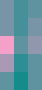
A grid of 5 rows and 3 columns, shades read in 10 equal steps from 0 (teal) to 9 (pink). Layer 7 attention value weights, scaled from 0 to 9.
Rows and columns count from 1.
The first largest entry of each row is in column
1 1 1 1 1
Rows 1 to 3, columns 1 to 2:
4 2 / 4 2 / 9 3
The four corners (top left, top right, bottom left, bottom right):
4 3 3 3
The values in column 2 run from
0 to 3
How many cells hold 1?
1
